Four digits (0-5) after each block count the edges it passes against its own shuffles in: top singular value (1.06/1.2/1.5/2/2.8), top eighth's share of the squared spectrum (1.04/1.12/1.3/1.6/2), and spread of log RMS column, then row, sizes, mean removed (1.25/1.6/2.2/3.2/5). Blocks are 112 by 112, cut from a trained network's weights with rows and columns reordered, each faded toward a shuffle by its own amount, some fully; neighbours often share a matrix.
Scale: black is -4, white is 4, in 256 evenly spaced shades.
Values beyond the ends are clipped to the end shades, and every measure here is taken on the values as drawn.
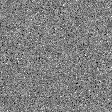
0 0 0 0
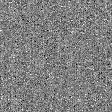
2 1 0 1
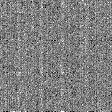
3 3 0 2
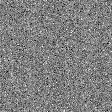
1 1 0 0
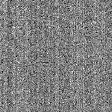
3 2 0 2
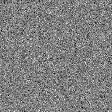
2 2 1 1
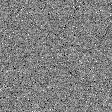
0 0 0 0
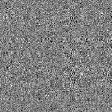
3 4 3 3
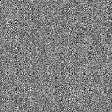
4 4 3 2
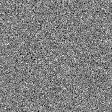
2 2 0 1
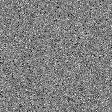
0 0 0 0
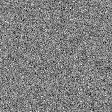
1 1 0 0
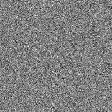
3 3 1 0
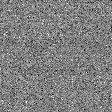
1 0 0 0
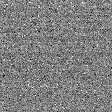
2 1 0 0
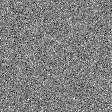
0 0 0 0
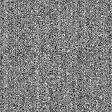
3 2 0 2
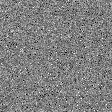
0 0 0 0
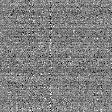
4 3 3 1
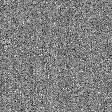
1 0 0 0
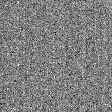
2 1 0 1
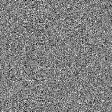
3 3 2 1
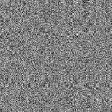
4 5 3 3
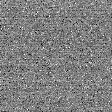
2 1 1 0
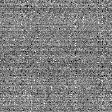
4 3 3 1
